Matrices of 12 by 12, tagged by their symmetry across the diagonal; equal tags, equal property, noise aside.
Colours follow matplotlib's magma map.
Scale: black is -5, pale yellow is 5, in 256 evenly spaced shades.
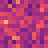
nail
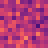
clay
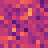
nail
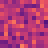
clay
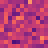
nail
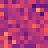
clay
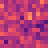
nail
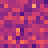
nail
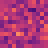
nail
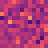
nail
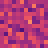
clay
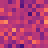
clay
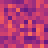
clay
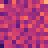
clay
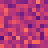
clay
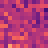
clay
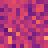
nail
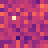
nail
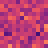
nail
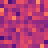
clay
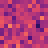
nail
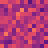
nail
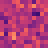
clay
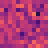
nail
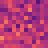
clay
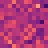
nail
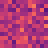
nail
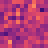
clay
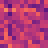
clay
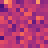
clay
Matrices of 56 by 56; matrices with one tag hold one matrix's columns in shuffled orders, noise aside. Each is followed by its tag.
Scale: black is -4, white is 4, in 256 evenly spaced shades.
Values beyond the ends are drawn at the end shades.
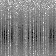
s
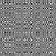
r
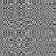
r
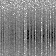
s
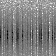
s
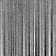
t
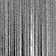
t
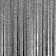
t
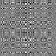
r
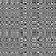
r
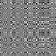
r
